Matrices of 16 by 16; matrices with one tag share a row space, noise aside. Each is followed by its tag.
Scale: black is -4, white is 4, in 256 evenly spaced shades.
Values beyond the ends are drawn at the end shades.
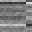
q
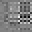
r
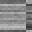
q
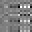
r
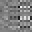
r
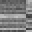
q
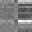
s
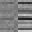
s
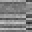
q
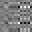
r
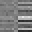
s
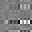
r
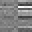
s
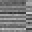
q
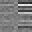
s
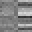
s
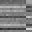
q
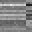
q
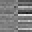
s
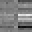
s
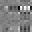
r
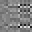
r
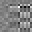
r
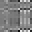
r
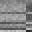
q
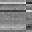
q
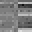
s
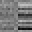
s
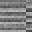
q
